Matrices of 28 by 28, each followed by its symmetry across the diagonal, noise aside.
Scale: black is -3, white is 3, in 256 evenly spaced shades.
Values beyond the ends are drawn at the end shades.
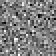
antisymmetric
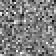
antisymmetric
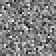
antisymmetric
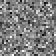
neither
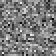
neither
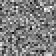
neither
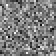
neither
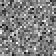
neither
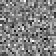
neither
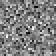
antisymmetric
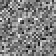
symmetric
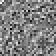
symmetric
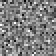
antisymmetric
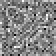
symmetric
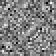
symmetric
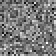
symmetric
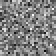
antisymmetric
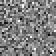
antisymmetric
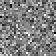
neither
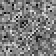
symmetric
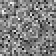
symmetric
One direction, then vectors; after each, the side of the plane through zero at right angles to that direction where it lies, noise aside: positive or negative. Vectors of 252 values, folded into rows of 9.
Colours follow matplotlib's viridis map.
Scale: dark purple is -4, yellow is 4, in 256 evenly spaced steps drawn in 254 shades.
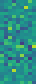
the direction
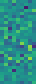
negative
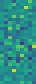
positive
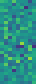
negative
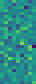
negative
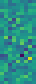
negative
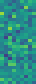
positive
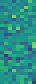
positive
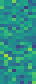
negative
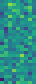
positive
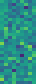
negative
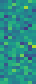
positive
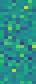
positive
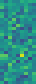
positive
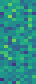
negative
